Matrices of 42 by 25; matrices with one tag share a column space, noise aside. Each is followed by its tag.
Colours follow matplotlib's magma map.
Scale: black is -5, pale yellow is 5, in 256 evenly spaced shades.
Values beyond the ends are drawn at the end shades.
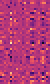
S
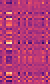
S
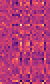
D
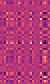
S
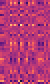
D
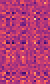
S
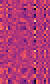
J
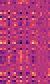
S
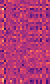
J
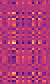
S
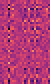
J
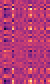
J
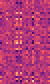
S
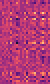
S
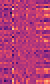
J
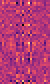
D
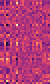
D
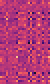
S
